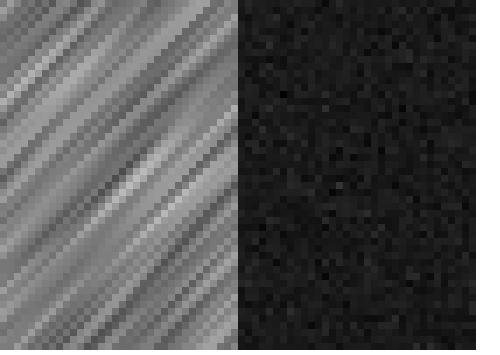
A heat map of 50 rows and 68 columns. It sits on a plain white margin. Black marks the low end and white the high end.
It is made of 1 by 2 panels. Panel 1,1: middling, slanting up to the right. Panel 1,2: very low, fine-grained, faint in contrast.
